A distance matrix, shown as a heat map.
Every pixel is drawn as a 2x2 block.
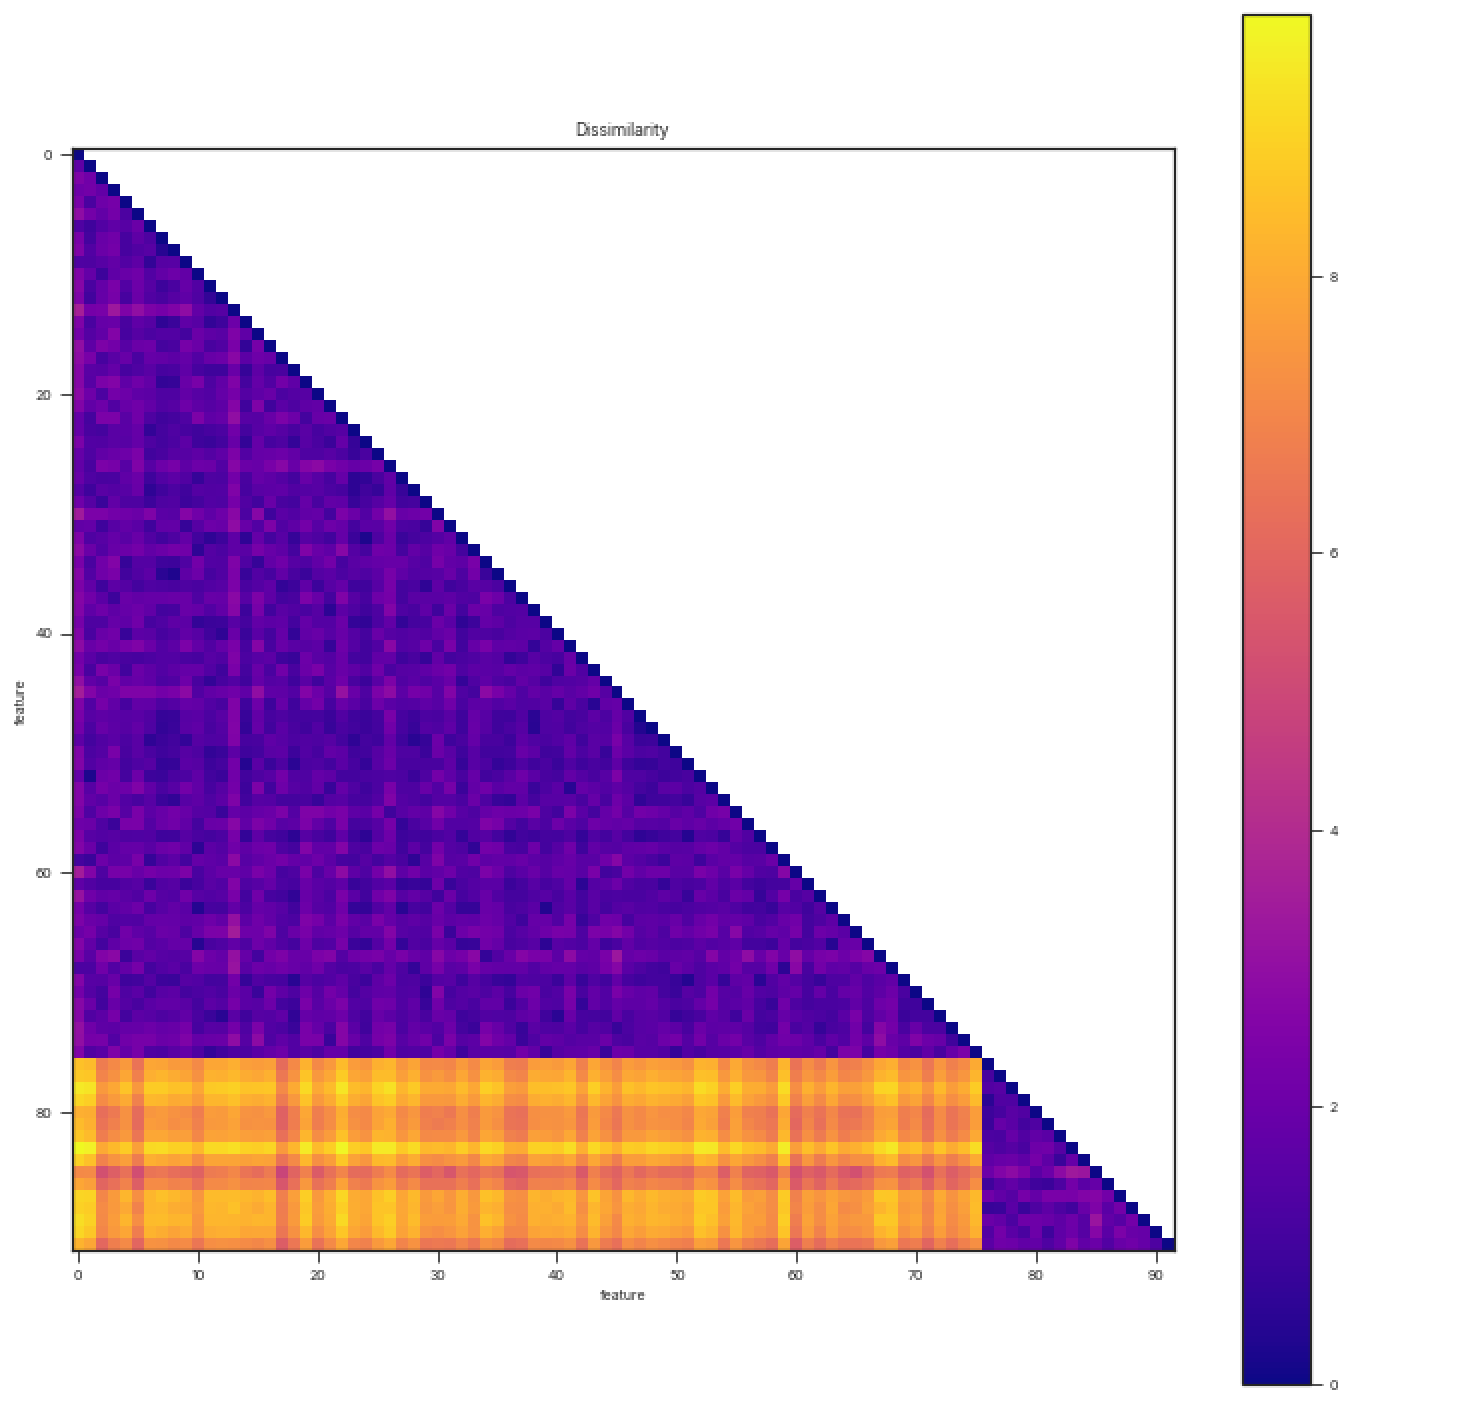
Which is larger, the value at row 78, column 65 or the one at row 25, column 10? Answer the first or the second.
the first
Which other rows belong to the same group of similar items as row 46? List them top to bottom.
0, 1, 2, 3, 4, 5, 6, 7, 8, 9, 10, 11, 12, 13, 14, 15, 16, 17, 18, 19, 20, 21, 22, 23, 24, 25, 26, 27, 28, 29, 30, 31, 32, 33, 34, 35, 36, 37, 38, 39, 40, 41, 42, 43, 44, 45, 47, 48, 49, 50, 51, 52, 53, 54, 55, 56, 57, 58, 59, 60, 61, 62, 63, 64, 65, 66, 67, 68, 69, 70, 71, 72, 73, 74, 75
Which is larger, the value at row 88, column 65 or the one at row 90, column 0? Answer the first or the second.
the second
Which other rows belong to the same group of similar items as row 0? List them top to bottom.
1, 2, 3, 4, 5, 6, 7, 8, 9, 10, 11, 12, 13, 14, 15, 16, 17, 18, 19, 20, 21, 22, 23, 24, 25, 26, 27, 28, 29, 30, 31, 32, 33, 34, 35, 36, 37, 38, 39, 40, 41, 42, 43, 44, 45, 46, 47, 48, 49, 50, 51, 52, 53, 54, 55, 56, 57, 58, 59, 60, 61, 62, 63, 64, 65, 66, 67, 68, 69, 70, 71, 72, 73, 74, 75
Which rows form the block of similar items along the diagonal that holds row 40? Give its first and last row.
0 to 75
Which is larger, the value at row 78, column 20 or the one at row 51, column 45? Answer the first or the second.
the first
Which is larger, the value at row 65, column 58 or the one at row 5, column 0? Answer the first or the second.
the second
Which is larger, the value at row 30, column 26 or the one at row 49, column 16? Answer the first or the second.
the first
